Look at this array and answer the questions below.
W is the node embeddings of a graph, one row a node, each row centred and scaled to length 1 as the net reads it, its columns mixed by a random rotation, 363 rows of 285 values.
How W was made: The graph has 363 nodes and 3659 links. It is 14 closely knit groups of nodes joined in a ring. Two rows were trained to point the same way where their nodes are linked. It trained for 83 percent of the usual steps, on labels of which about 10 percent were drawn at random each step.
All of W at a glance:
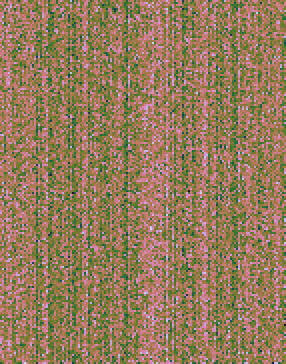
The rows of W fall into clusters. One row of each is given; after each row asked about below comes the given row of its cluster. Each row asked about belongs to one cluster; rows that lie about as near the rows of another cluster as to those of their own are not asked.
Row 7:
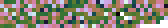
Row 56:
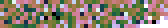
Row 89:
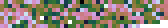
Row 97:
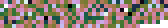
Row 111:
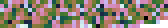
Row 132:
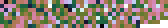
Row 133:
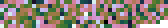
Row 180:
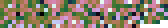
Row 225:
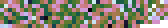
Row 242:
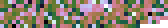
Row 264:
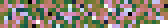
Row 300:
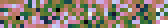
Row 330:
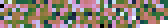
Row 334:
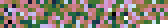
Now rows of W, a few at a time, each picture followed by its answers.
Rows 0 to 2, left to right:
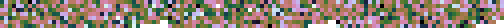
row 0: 264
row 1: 132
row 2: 300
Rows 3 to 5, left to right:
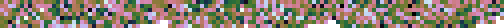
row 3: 111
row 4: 330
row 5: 242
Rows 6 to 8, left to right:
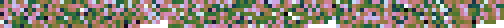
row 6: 225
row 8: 132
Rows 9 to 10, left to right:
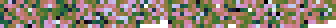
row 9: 132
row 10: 132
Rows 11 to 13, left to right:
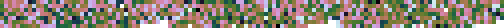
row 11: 225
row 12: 330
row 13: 330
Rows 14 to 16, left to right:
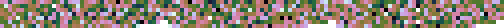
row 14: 97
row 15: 89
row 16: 89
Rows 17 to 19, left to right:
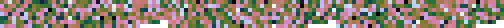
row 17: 89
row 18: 264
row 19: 180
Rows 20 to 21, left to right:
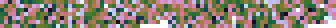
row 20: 264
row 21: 300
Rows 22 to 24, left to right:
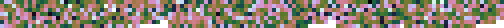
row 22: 89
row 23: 242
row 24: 330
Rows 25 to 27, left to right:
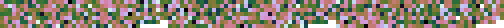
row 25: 180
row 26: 264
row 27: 132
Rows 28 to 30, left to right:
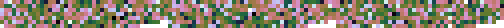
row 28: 89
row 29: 225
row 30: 7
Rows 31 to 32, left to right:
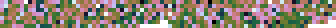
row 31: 97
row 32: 242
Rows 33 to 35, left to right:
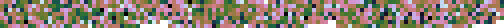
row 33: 334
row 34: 330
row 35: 97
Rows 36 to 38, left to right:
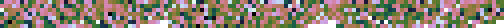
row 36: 111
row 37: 225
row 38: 334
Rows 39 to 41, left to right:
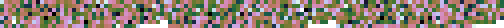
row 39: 300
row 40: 180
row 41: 97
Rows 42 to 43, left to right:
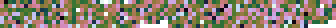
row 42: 7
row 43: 264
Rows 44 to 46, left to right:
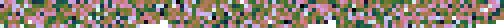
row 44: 330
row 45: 97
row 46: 264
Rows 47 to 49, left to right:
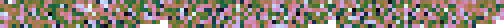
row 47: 242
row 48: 264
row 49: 264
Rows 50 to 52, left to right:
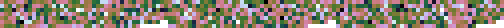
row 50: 7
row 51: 89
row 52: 132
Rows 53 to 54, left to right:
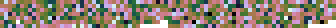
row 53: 111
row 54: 180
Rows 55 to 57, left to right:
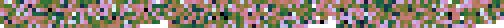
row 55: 89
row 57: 334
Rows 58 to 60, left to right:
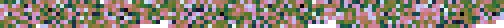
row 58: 7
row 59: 56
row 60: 242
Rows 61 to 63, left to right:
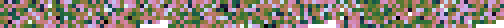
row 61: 132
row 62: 111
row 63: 264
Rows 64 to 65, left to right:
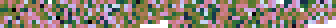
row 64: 132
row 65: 225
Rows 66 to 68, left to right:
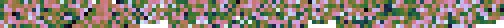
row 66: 225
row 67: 180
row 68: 334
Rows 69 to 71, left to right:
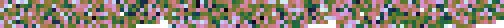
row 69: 97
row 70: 300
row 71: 56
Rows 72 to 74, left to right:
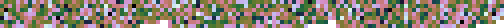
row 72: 132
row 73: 97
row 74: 264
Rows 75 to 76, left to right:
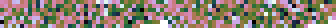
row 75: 300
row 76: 300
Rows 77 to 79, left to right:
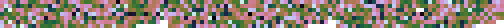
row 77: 97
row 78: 56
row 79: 225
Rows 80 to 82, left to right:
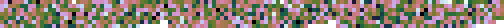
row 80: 97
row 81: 300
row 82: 225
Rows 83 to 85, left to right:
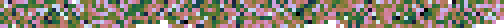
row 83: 97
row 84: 97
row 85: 225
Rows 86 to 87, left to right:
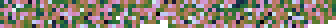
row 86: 264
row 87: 7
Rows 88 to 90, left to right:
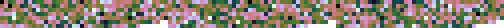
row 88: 133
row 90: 330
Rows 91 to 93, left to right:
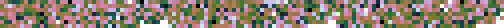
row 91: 180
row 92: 300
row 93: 242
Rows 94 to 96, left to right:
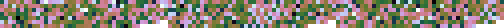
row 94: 225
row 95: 242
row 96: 89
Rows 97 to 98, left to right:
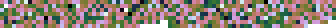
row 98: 89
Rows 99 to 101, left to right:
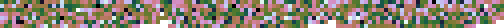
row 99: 7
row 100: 225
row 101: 89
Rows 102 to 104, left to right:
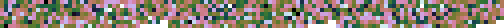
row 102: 334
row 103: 7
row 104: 132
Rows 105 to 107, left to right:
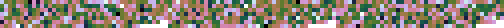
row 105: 300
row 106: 111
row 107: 56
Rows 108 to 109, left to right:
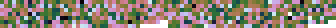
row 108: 111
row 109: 7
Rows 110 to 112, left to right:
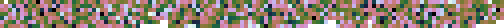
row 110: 264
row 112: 300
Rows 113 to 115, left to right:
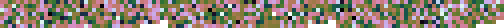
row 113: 111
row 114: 7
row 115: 132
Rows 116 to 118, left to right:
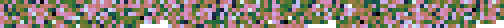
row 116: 242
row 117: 97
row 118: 180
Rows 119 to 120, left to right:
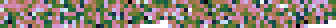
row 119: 111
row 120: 133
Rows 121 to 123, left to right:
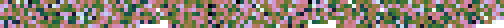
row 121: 97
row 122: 180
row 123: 56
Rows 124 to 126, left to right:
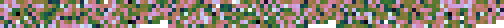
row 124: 111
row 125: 132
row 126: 334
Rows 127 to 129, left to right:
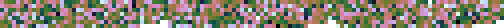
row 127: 7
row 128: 330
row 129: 133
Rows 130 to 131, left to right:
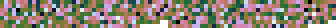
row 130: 264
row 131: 180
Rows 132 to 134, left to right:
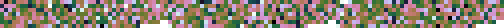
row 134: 89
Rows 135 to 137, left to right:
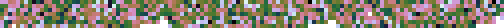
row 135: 330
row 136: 180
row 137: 242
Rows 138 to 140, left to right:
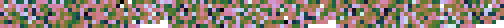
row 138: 225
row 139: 264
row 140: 264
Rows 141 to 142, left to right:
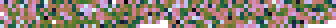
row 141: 242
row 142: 111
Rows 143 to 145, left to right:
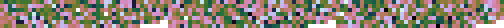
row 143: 7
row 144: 242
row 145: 89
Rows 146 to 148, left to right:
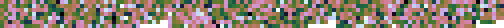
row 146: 334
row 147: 242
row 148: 180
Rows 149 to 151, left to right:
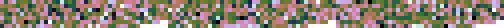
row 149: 334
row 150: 111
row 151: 330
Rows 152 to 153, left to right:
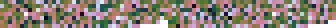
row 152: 56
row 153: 7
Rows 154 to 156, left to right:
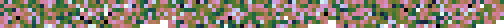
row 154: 132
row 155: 264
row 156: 132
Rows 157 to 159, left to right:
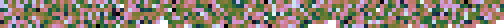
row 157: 300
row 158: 132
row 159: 111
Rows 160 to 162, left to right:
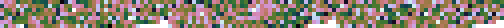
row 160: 330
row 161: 242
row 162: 97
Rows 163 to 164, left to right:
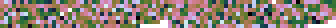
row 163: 264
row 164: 111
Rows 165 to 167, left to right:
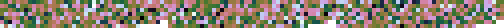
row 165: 133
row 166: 264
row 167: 89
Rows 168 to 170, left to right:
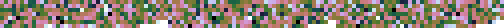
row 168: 132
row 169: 300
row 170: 56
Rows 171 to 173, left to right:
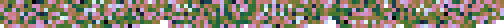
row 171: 133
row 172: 330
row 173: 132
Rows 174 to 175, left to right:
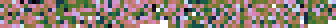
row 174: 330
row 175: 264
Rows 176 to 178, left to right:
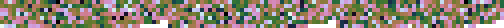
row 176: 89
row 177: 7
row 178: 111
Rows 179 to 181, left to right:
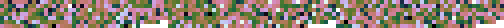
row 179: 264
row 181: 111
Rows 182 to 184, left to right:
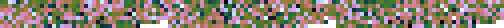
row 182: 242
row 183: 89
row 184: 264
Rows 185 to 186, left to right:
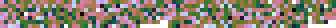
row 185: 56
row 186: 7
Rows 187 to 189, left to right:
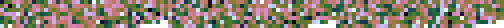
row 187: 133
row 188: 242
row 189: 334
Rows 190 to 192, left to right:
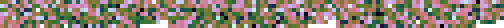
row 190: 56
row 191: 56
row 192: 180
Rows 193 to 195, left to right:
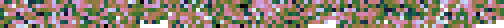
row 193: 180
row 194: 242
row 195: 334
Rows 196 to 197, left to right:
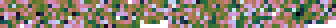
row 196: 180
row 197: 97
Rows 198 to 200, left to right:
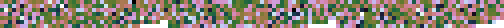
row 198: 7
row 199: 7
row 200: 56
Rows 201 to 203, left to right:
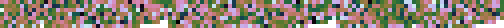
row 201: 111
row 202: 111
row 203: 330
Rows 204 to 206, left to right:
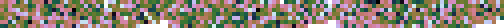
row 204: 334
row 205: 225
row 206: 330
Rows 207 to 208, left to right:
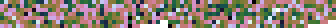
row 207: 133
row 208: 334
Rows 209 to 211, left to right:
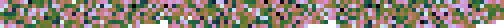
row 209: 97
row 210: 89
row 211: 132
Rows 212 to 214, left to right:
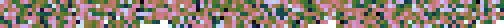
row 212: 180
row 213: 300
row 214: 180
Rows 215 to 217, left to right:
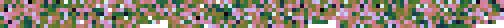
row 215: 334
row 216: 7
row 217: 242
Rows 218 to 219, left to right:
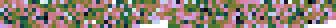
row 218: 225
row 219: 97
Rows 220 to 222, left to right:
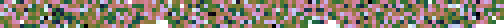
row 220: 56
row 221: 180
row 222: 133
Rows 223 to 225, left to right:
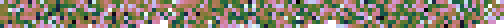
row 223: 334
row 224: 111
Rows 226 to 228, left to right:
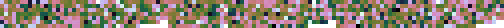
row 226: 300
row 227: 180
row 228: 56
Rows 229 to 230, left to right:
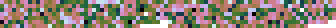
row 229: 300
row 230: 225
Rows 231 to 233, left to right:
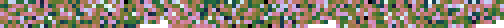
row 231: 242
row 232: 89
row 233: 133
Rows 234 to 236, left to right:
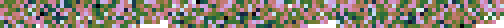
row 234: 7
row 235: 225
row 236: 225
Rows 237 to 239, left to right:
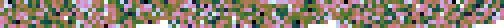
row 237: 97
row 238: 300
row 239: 97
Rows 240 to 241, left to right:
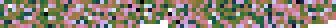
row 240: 180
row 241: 111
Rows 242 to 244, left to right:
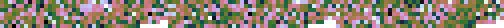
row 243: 56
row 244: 242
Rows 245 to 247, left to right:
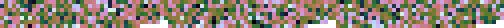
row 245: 330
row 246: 300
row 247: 7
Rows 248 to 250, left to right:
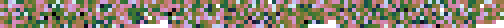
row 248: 56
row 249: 132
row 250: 132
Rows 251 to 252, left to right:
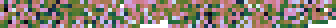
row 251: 334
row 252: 180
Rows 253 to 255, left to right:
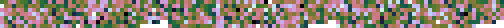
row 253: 242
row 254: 132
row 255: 97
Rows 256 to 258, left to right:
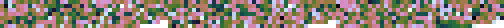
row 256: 334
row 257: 334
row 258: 330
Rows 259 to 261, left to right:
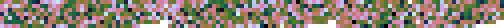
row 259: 225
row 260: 111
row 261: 97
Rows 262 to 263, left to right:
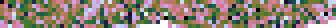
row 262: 133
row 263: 225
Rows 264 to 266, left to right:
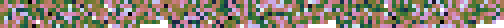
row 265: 111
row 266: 132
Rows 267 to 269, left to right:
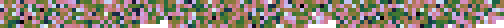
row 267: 7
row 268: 56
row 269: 56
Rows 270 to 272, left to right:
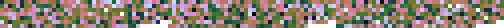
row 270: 133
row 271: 225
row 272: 334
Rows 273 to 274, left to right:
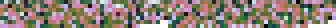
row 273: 133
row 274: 111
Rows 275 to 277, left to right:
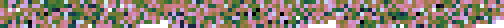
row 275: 334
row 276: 225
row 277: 56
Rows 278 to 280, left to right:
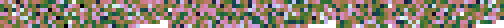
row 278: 89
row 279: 111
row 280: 180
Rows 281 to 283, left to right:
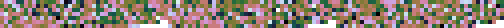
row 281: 89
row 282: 242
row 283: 180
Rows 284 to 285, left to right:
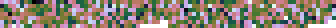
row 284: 330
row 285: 264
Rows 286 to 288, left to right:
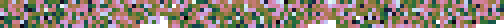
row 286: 56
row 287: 225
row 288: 7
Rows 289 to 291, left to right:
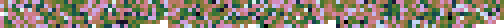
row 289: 242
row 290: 111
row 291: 334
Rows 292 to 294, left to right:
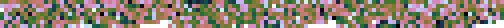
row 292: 111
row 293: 330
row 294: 133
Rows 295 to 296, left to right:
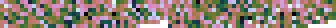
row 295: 225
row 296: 334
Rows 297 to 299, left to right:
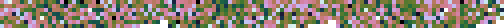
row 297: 89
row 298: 334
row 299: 242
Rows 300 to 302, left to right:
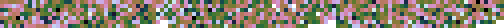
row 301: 264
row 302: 180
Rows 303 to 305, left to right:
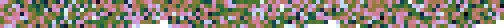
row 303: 89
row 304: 133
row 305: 97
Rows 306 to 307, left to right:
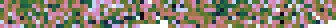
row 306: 133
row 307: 334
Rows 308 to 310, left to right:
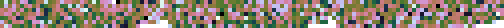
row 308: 225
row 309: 242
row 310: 97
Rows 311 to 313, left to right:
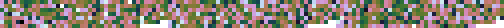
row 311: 7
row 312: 133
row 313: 330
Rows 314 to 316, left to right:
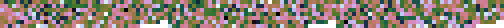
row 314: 7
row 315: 132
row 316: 111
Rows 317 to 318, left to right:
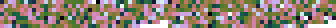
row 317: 225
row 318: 133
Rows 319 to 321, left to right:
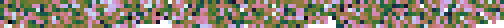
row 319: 133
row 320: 330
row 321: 334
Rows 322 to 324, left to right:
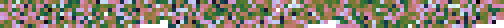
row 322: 7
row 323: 334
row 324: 133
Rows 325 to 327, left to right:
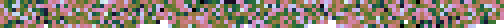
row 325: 7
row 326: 330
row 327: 89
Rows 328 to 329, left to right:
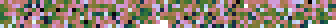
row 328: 300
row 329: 180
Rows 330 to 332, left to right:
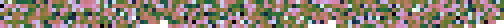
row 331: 180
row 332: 7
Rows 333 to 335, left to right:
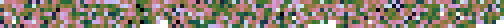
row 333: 300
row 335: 7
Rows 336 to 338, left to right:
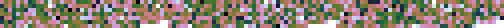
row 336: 132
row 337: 330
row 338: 330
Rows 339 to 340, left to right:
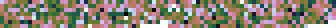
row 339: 334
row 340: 97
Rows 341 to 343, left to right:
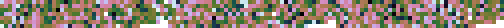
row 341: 300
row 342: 97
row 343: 330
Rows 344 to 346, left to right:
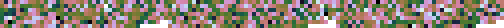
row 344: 132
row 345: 225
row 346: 242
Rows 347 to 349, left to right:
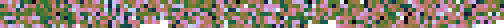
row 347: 330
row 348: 180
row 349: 97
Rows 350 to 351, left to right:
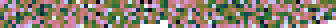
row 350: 180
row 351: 111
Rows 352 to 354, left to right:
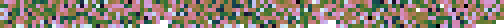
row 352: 111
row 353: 111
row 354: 89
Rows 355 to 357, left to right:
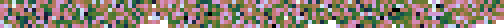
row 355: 225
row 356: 180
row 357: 56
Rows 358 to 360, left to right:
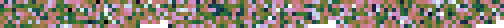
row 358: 132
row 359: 334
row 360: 300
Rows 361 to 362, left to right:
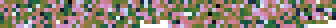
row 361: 180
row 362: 133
